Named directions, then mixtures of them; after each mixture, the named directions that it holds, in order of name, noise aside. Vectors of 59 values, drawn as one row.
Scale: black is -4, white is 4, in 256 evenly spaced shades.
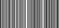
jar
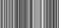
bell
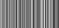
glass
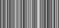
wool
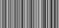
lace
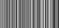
glass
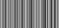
lace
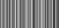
glass, jar, wool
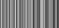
glass, jar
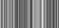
bell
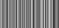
glass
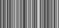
wool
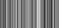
glass, lace, wool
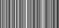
glass, jar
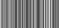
glass, jar, wool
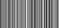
glass, jar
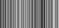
bell, glass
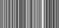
bell, jar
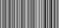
jar, lace, wool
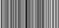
jar, lace, wool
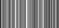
jar, wool
